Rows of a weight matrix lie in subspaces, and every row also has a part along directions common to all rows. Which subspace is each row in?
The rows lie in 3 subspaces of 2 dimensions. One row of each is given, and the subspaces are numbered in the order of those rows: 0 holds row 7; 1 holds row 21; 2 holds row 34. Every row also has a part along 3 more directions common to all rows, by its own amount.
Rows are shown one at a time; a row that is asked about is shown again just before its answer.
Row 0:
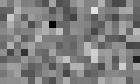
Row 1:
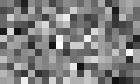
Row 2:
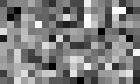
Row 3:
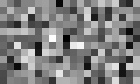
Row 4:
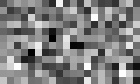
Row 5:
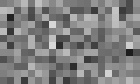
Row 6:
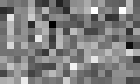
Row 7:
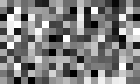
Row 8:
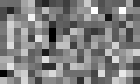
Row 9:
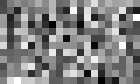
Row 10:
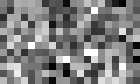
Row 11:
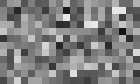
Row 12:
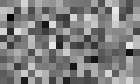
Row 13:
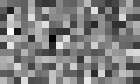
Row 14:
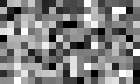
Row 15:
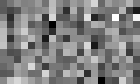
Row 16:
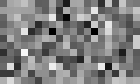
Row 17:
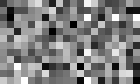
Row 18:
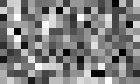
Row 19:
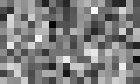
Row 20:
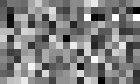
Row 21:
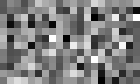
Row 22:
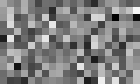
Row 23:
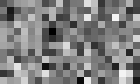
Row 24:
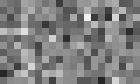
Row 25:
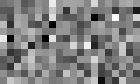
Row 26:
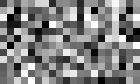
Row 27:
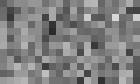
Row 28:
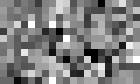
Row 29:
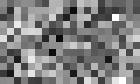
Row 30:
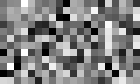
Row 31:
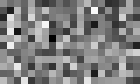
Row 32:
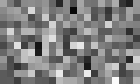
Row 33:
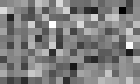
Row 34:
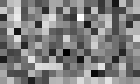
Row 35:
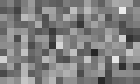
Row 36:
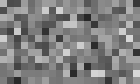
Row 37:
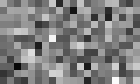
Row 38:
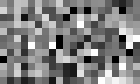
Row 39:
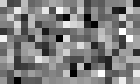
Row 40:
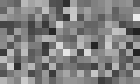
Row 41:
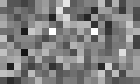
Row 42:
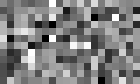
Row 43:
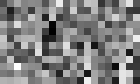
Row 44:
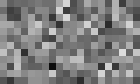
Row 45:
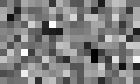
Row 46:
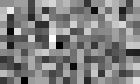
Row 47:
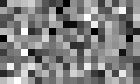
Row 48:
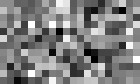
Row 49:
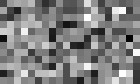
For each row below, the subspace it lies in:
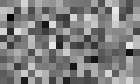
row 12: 0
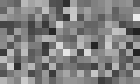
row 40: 2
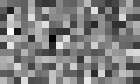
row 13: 0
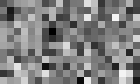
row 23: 1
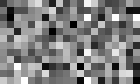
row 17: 1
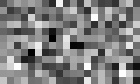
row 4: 1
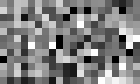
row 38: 0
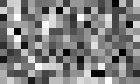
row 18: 2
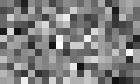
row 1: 0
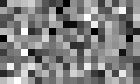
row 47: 2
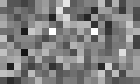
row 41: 2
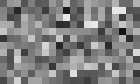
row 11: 2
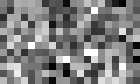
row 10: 0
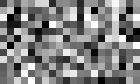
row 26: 0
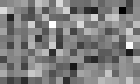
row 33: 0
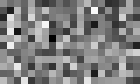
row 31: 0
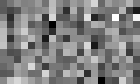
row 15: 1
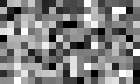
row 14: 2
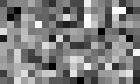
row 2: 2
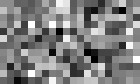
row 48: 0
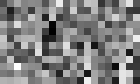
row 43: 1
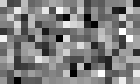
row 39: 2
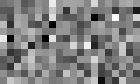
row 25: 1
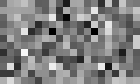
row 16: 2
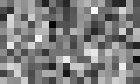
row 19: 0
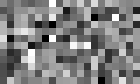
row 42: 1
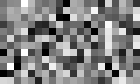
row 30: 2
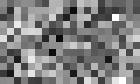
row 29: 1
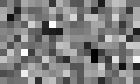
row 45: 0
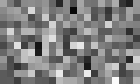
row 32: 1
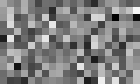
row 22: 1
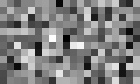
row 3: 1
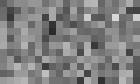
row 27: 1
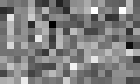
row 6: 0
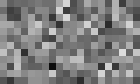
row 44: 2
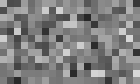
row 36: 2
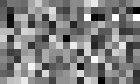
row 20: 1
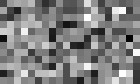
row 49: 2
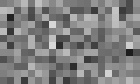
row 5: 0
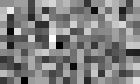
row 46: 0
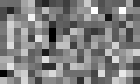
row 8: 0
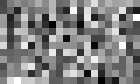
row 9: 1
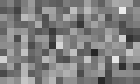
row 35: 0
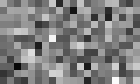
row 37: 1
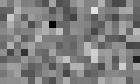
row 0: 0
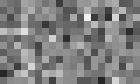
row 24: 1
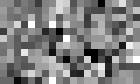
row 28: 0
